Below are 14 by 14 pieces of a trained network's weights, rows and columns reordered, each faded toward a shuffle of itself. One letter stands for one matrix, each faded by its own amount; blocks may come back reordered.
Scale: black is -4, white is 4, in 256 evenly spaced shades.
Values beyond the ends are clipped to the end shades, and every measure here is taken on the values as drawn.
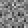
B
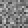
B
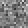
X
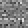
B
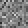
X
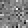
B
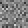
B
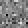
B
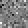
B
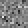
B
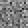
X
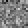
X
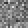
X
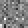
B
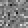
B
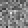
X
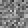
X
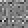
B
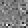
B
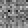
X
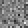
B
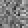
X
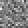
X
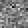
X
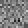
X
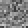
X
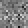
B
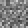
X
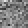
X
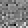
B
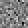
X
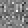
B
